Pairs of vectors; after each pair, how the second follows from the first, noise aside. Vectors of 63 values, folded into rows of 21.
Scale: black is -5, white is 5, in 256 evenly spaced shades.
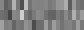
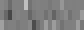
partly zeroed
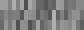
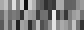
scaled up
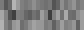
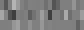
partly zeroed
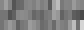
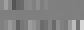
partly zeroed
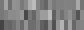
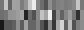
scaled up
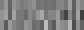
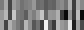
scaled up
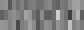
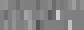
partly zeroed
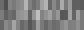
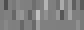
partly zeroed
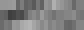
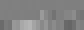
partly zeroed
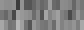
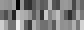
scaled up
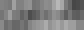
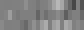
partly zeroed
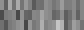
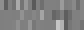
partly zeroed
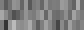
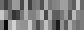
scaled up
